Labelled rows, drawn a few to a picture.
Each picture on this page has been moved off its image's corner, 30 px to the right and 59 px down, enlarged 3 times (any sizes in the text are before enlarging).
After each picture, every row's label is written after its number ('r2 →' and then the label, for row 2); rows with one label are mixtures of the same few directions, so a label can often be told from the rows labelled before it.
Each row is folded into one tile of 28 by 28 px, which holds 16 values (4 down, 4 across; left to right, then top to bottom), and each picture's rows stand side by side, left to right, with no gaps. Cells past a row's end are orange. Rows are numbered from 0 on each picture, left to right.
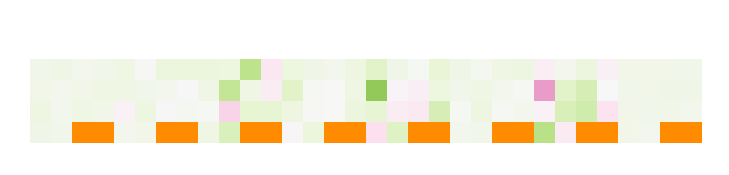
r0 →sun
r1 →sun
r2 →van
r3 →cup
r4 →cup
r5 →sun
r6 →cup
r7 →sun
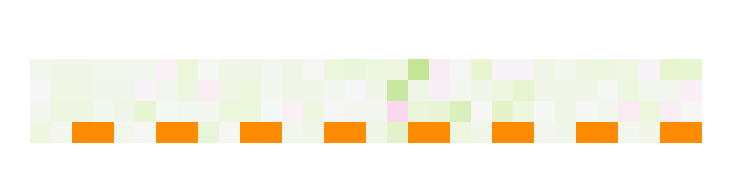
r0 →cup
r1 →van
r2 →cup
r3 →sun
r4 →van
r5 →sun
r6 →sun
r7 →sun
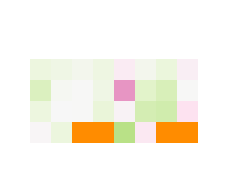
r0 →cup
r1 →cup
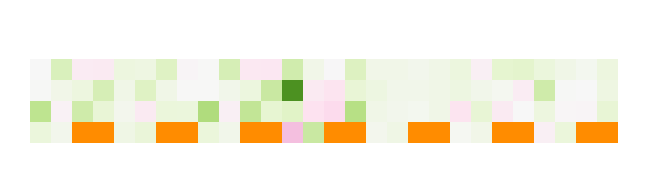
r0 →sun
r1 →van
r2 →sun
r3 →cup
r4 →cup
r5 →sun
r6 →cup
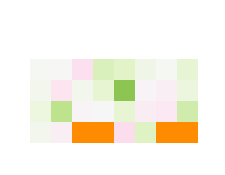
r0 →van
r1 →cup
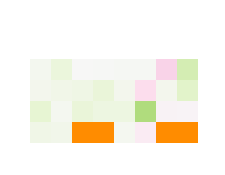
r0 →sun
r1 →van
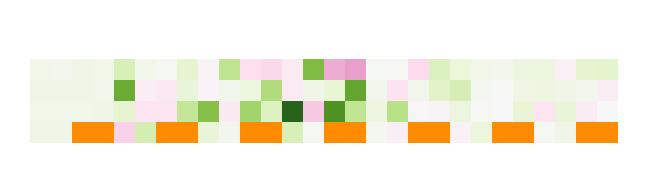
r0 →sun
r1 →cup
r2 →sun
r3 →sun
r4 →van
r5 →cup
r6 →sun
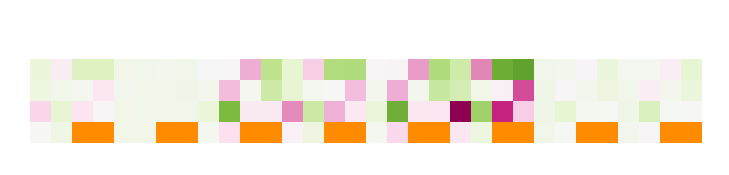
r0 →sun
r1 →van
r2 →van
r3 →sun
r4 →van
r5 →sun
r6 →van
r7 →van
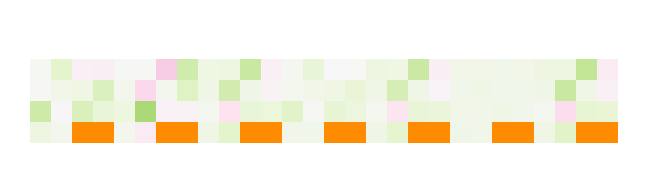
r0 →sun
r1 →van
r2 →van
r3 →sun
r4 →van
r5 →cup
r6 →van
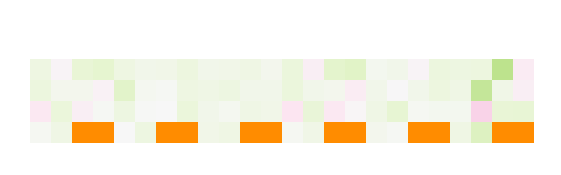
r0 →sun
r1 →cup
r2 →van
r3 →sun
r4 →van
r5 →van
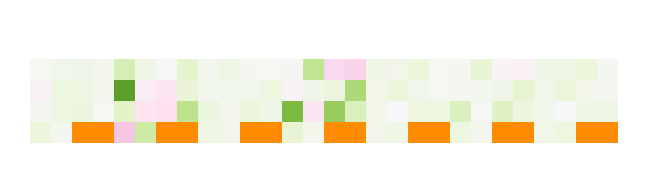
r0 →cup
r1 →cup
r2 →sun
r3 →sun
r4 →van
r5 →sun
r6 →van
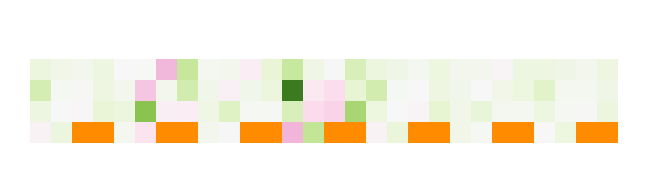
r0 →cup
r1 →van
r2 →van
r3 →cup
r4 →cup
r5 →van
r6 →cup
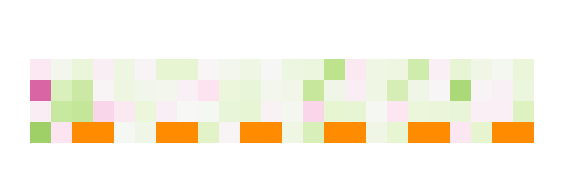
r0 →cup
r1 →sun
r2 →cup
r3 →van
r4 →van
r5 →cup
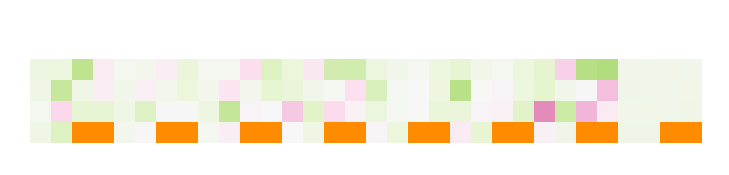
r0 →van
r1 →van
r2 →van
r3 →sun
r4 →cup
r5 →cup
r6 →sun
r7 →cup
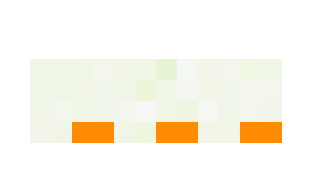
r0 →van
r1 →van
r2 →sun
